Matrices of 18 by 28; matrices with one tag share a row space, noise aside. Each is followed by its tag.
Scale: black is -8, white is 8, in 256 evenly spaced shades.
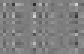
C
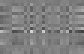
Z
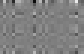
C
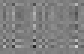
C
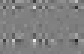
C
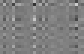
C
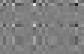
C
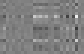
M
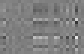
M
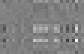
M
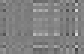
M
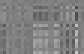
M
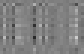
C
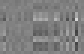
M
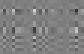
C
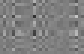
C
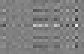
M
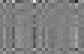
C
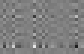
C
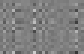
C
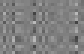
C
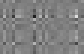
C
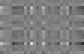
Z
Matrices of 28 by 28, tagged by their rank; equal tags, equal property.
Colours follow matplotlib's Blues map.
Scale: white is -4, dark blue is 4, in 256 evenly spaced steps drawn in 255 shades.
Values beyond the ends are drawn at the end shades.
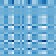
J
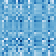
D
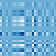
J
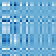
J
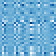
D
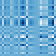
J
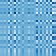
J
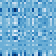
D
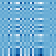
J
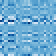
D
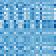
D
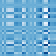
J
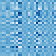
D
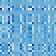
D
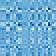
D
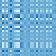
J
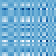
J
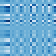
J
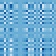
J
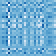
D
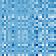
D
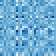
D
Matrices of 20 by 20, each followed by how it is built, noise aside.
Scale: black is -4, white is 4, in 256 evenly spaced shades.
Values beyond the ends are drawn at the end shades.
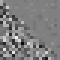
lower triangular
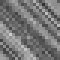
Toeplitz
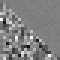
lower triangular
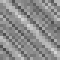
Toeplitz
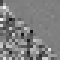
lower triangular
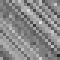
Toeplitz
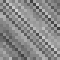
Toeplitz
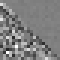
lower triangular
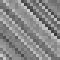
Toeplitz
